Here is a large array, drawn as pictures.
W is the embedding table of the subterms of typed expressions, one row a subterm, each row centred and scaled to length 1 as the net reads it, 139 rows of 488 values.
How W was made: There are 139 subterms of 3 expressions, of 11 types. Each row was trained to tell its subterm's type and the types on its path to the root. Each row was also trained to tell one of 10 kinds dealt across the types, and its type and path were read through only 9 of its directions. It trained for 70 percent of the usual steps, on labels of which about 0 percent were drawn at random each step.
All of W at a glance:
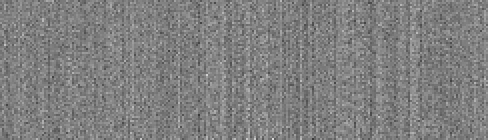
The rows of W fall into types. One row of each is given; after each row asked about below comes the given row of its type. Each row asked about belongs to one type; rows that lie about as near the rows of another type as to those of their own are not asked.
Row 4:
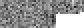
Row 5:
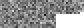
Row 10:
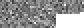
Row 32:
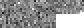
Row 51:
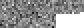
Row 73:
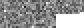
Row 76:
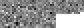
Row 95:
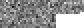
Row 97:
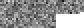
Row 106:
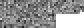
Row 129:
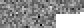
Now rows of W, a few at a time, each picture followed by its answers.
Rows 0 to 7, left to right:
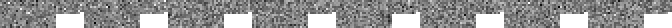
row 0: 73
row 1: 5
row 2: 4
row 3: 106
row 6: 76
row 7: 106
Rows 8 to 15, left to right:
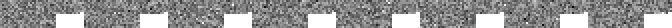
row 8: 5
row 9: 106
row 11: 95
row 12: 10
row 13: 4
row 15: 4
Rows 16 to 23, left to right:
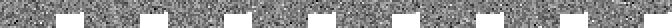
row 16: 4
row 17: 129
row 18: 95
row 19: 76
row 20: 10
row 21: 76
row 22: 5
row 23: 95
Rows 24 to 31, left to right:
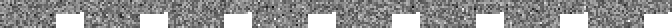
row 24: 76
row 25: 5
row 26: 4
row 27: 51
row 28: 129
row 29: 10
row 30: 73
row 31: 95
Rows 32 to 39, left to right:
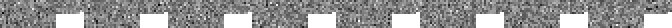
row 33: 73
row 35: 5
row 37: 4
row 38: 5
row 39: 95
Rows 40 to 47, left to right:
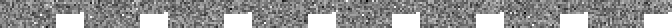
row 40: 10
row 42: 106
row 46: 10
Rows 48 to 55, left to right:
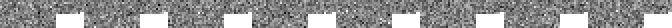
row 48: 32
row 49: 73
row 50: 4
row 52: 76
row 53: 106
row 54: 95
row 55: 5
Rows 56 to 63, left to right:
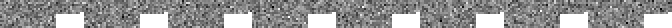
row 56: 97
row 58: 76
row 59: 106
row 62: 51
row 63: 73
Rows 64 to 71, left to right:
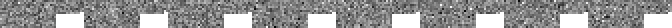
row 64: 10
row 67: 5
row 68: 51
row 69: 106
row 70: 51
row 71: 76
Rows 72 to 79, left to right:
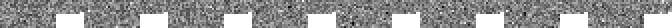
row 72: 95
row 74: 5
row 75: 51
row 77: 5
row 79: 10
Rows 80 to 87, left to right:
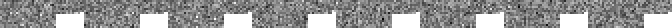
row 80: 73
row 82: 106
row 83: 76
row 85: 97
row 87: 5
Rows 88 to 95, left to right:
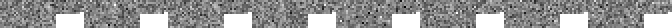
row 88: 106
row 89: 32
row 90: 106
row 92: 95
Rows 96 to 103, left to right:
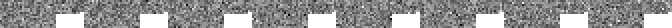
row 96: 106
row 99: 97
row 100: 4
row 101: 129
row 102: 32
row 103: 76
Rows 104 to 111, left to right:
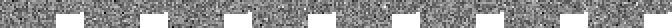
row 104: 5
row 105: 95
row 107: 97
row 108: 106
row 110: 76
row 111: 97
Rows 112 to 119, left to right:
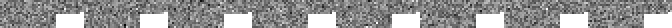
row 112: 95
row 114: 129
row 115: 51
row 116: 4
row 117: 10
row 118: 97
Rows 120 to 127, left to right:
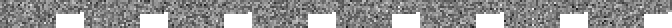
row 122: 95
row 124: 4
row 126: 76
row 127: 4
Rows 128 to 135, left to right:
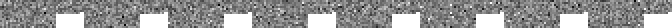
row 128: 73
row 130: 129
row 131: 129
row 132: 95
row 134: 73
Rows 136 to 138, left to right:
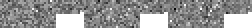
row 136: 32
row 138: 10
